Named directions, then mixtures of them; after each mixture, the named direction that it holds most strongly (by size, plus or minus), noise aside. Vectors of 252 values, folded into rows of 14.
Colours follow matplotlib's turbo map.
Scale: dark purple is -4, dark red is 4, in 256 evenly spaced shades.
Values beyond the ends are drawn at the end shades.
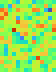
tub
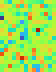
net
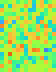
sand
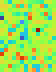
net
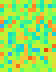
sand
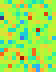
net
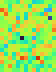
tub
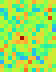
tub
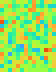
sand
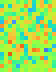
sand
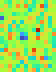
net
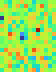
net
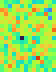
tub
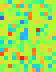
net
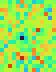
net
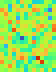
tub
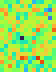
tub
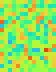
sand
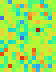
net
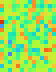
sand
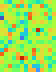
net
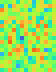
sand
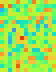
sand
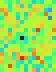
net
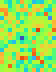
net
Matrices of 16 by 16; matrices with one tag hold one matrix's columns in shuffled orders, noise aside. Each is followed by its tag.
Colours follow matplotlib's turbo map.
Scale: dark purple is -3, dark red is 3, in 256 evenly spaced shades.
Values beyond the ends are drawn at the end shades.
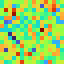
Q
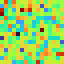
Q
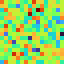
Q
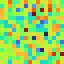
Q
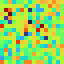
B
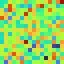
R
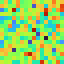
Q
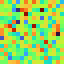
B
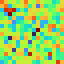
Q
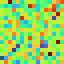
R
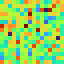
B
